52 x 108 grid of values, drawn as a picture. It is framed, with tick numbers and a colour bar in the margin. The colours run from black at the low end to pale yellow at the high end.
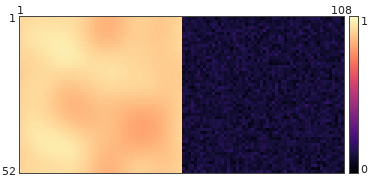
The table splits into one row of 2 panels. Panel 1,1: very high, smooth, faint in contrast. Panel 1,2: very low, fine-grained, faint in contrast.
